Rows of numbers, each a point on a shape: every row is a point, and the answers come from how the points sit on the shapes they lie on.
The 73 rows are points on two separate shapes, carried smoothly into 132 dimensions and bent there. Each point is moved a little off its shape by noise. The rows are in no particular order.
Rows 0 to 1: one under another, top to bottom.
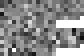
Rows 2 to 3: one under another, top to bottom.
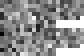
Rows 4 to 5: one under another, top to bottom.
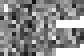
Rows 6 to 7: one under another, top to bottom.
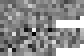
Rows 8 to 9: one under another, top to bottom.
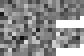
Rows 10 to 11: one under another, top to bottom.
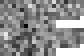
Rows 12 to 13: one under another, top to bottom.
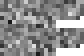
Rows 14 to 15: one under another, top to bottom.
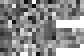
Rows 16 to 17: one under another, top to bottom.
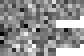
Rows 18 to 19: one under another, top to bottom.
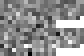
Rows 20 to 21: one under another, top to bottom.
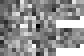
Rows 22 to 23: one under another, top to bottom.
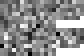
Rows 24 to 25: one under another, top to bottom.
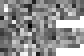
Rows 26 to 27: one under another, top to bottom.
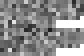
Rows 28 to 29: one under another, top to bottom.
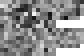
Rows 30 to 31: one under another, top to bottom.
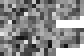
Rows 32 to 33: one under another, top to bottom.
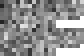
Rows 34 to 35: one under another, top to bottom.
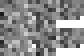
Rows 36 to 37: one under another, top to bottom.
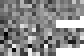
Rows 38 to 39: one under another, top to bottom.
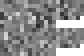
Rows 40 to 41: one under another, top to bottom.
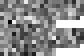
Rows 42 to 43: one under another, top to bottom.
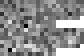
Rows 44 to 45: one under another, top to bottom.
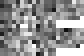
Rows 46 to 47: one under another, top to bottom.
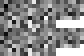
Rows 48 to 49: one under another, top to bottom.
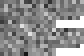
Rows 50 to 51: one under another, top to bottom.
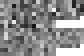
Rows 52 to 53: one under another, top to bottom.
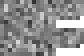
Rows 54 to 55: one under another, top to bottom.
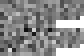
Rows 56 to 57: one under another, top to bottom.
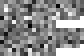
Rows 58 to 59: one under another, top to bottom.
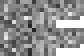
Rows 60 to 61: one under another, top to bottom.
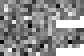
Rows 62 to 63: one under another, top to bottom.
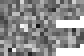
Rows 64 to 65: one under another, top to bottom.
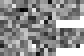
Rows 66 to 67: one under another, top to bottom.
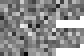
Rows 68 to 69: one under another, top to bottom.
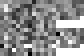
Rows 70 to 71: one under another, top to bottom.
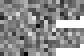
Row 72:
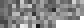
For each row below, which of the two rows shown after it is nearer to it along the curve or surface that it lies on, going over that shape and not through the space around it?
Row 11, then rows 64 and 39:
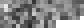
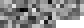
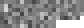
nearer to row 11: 64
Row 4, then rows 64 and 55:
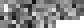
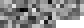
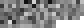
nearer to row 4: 64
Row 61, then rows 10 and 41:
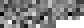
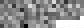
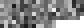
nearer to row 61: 10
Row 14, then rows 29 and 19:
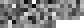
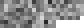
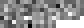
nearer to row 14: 29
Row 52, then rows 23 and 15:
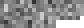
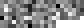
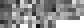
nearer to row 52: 23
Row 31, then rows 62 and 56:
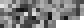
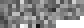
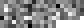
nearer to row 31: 56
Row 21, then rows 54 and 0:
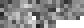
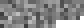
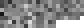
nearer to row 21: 0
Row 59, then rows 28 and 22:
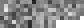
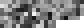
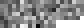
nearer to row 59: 28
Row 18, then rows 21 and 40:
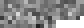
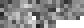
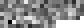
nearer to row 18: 40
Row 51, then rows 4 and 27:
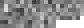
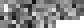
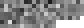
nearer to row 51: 27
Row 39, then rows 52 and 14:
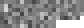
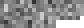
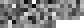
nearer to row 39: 52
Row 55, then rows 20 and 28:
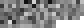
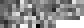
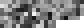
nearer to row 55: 20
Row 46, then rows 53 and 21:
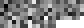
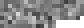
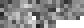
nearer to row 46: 21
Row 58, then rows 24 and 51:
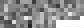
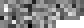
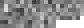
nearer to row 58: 24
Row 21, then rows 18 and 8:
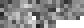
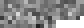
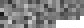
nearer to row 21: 8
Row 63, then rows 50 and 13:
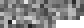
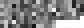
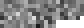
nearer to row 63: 50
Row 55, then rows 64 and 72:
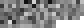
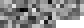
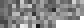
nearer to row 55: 72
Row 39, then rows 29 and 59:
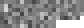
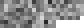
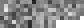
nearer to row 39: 29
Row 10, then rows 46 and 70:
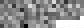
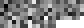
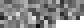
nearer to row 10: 70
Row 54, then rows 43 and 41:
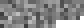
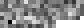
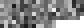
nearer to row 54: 43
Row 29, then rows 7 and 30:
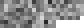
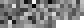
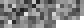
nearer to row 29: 30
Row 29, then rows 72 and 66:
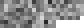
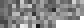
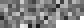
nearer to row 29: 66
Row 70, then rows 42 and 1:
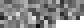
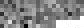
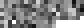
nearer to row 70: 42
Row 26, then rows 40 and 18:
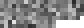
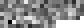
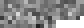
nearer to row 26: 40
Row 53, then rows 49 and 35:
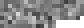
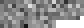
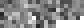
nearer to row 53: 49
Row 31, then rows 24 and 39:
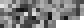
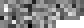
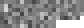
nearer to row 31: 24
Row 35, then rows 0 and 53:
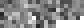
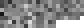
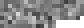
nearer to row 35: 0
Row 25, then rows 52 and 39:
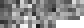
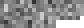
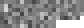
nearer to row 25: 39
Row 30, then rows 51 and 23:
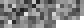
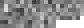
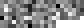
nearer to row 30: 51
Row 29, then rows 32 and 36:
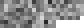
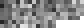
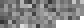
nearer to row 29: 36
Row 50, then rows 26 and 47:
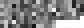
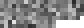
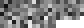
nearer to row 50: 26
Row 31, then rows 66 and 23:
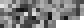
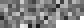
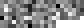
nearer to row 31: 23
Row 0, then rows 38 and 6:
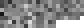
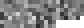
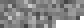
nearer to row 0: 38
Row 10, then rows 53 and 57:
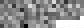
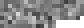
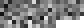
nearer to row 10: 53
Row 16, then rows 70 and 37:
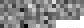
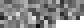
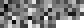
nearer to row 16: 70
